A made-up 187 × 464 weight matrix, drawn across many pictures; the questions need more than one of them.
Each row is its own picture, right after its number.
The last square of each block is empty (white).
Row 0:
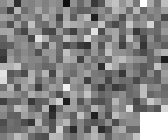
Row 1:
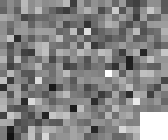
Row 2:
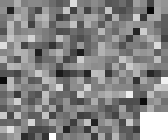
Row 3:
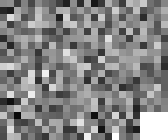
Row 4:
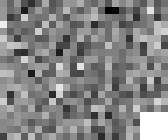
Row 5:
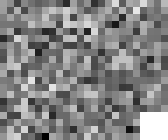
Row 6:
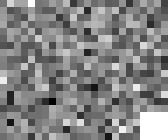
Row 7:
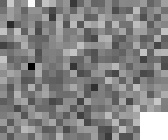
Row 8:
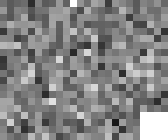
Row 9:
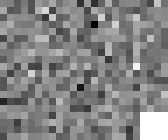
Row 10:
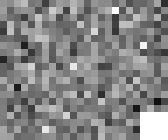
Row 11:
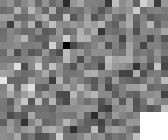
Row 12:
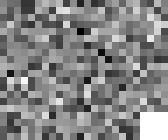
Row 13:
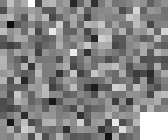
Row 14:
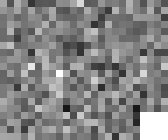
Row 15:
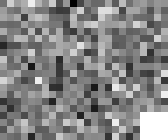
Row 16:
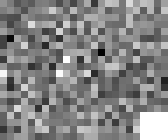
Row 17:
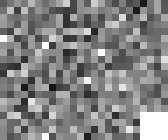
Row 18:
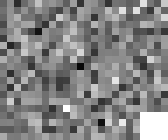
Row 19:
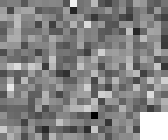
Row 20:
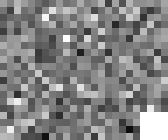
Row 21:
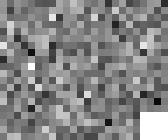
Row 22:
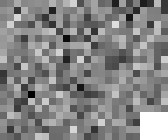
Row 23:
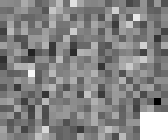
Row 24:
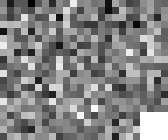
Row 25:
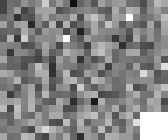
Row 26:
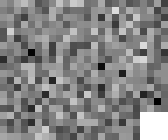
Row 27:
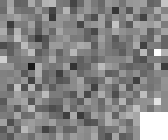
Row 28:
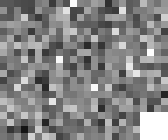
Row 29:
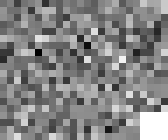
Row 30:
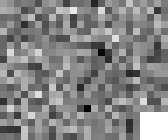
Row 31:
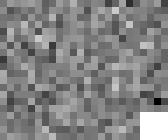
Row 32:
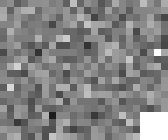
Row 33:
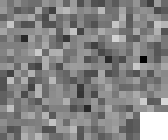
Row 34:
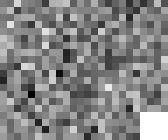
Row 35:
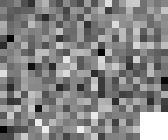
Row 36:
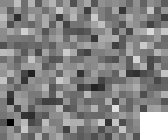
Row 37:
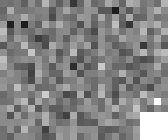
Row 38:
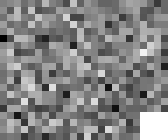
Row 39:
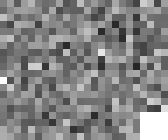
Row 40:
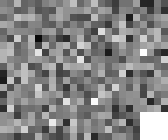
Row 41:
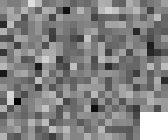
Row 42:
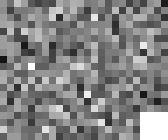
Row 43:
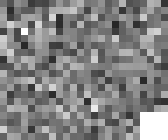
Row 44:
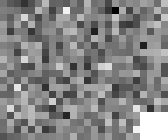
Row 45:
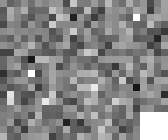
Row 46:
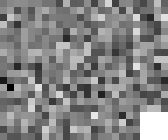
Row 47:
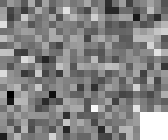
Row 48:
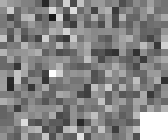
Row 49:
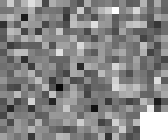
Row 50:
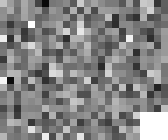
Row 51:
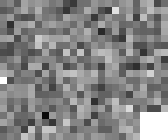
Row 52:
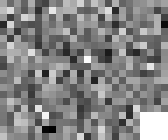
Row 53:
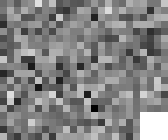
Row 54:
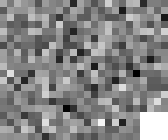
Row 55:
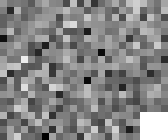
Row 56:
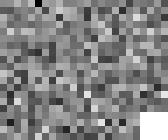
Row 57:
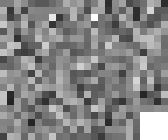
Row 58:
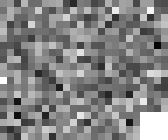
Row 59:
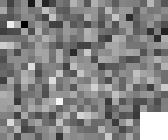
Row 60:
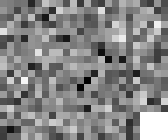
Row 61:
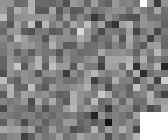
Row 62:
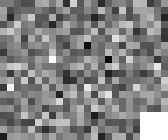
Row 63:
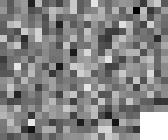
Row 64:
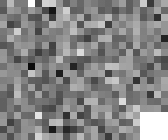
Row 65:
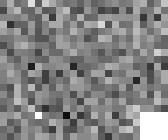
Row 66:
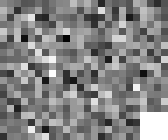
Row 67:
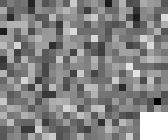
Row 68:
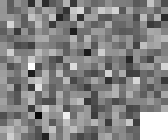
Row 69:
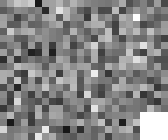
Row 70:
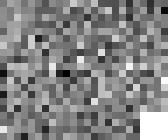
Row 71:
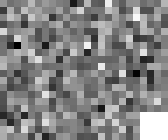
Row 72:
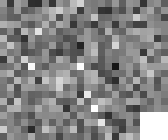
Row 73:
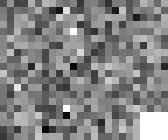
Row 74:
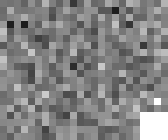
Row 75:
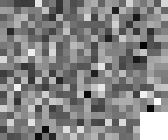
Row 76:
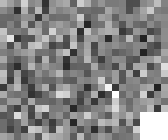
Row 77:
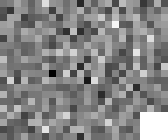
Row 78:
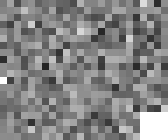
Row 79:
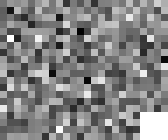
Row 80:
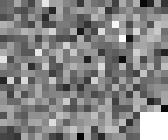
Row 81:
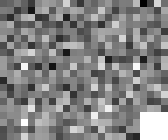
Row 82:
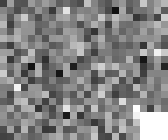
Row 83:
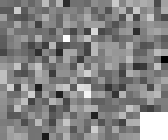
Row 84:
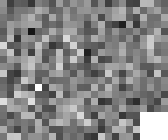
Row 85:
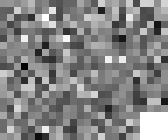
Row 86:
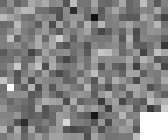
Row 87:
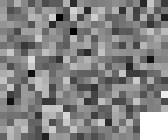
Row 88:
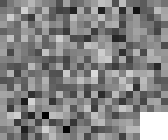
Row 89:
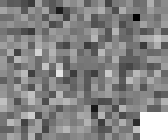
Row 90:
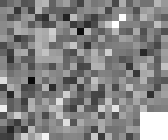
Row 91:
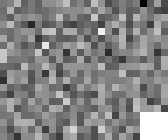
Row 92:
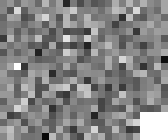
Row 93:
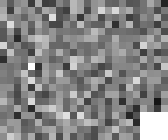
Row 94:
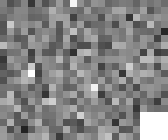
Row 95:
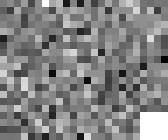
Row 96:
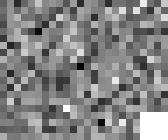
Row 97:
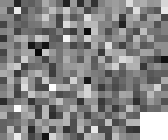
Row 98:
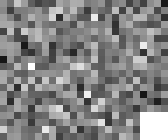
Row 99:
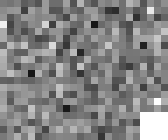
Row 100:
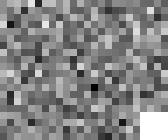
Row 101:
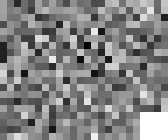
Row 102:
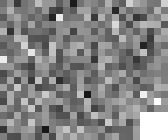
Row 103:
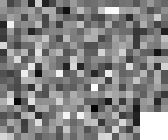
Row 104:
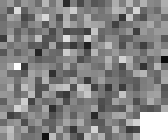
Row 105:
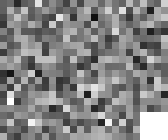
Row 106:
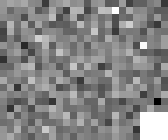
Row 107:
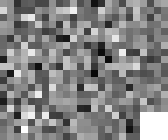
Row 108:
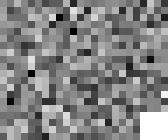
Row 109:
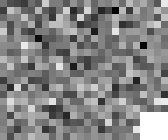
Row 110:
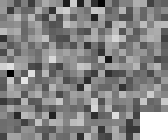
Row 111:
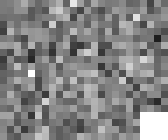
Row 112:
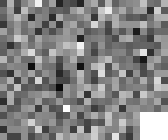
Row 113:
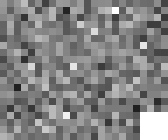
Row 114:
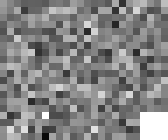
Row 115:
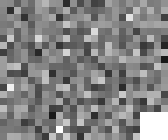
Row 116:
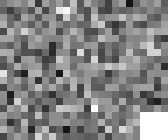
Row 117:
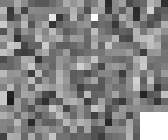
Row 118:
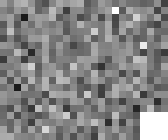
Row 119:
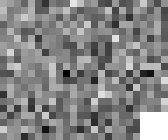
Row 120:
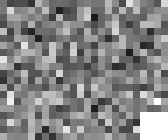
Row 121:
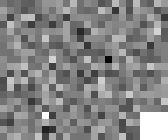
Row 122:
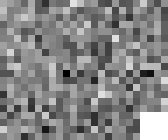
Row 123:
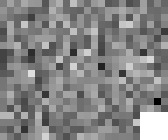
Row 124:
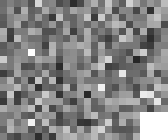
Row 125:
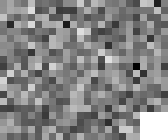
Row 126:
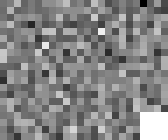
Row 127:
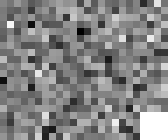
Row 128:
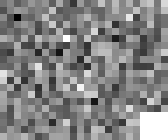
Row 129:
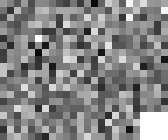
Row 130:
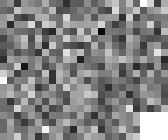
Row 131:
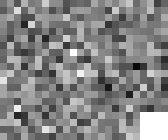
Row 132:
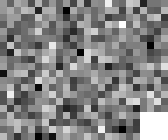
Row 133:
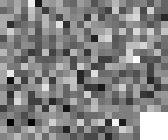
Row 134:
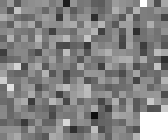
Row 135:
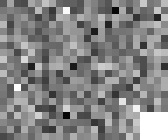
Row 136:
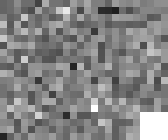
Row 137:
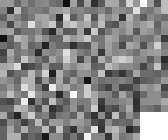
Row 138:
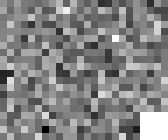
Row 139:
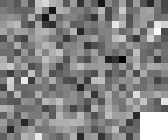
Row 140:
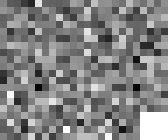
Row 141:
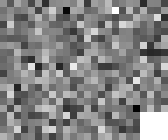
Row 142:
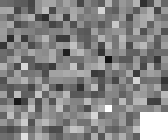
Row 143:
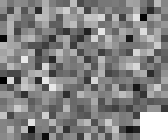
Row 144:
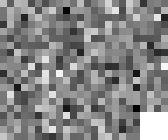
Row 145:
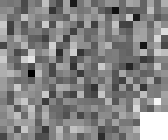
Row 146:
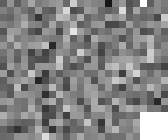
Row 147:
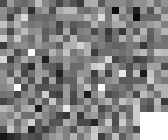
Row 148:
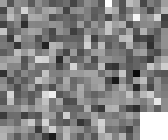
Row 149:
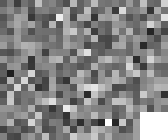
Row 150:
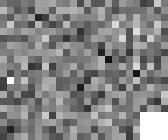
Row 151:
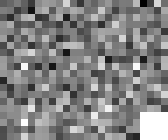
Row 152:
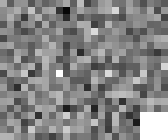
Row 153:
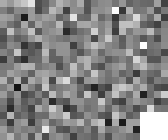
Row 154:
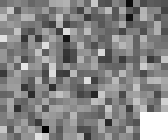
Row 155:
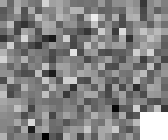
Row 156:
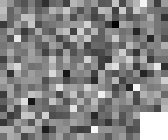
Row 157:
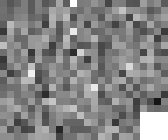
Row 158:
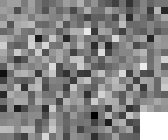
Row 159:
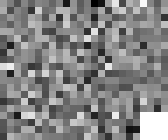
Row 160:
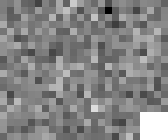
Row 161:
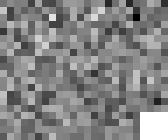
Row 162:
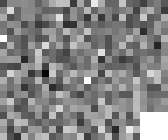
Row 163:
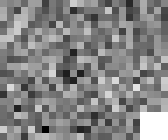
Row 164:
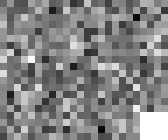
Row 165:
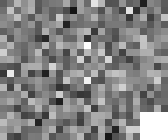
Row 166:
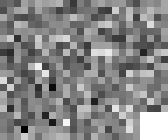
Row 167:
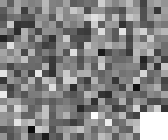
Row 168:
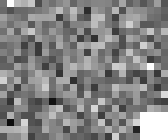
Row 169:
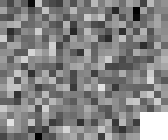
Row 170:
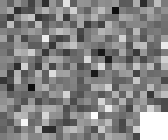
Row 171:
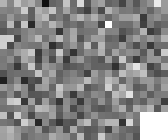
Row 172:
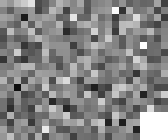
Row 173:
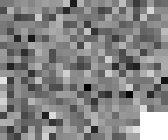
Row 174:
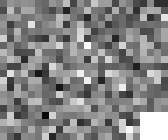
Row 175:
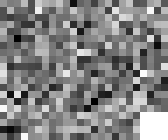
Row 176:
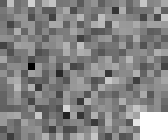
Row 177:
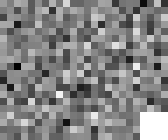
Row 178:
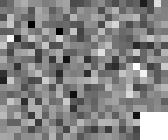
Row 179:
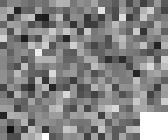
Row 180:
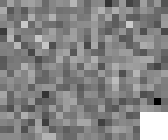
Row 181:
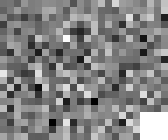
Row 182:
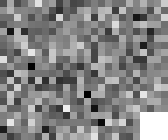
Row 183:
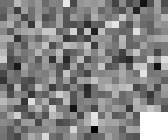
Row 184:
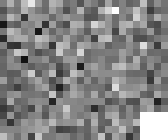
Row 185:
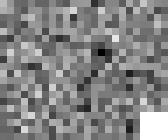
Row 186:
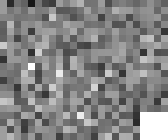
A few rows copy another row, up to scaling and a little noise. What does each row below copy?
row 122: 119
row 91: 126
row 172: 153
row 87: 108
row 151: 81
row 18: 96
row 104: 92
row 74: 37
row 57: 117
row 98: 42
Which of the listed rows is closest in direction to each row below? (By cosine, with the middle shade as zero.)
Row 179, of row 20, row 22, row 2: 22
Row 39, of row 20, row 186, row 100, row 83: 83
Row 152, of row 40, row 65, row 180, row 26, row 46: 26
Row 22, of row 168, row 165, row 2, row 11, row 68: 165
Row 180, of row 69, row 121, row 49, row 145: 49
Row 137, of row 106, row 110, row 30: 110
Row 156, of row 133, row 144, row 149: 149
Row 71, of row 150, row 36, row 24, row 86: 36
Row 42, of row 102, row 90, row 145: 90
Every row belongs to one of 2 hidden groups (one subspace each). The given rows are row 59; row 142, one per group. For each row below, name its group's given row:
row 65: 59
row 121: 142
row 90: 142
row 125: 142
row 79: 142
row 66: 142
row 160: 59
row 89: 59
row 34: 142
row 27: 59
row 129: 142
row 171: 142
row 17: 142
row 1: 142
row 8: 59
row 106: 59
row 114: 142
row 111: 59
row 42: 59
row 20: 142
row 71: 59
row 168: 59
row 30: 142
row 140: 59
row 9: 142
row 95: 142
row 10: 59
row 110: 142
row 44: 59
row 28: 59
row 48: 142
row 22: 142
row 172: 59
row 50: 142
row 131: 142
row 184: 59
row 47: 59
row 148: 59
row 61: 142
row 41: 59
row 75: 59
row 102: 59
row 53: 59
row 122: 142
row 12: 142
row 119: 142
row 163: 142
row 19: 142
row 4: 59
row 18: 59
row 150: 142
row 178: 142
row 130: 142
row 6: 59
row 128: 142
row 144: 59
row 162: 142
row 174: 142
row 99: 59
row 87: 59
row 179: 142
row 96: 59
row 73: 59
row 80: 142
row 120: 59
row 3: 142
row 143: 142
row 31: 59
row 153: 59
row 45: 59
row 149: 59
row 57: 59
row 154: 142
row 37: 59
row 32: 142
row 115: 142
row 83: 142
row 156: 142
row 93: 59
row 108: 59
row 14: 59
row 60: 142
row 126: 142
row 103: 59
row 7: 59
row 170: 142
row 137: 142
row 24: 59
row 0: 142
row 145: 59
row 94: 59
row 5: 142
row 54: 59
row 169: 59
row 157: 59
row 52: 142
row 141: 59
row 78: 142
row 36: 59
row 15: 59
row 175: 142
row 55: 142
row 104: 142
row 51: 142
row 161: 59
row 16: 142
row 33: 142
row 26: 59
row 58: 142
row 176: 59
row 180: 59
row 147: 59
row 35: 142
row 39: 142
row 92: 142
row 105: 59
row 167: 142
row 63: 59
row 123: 59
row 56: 59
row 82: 59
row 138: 142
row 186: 59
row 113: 59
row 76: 142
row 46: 142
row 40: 142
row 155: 142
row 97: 142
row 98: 59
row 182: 59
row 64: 59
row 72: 59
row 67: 59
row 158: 142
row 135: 59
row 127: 142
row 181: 142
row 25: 142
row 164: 59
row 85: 142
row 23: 59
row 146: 59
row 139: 142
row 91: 142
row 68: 59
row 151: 142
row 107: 142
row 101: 142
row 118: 59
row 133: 59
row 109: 59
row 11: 142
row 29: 142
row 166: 142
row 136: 59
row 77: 142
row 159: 142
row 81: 142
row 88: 142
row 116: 59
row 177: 142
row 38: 142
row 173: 142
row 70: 142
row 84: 59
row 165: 142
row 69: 59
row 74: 59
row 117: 59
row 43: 59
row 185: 142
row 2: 142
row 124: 59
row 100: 59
